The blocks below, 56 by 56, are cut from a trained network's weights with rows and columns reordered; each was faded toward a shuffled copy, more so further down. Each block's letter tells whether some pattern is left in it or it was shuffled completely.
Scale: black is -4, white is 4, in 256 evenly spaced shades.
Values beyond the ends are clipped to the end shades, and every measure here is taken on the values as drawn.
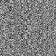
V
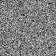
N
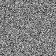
N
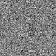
V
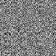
V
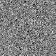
V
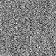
V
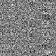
V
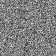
N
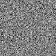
V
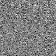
V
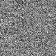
V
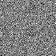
V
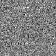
V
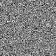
V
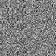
V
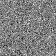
N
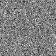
V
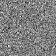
V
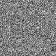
V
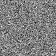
N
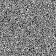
N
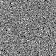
N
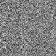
V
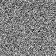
V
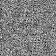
V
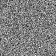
N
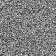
V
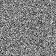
N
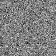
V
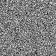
N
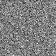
N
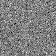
N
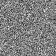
N
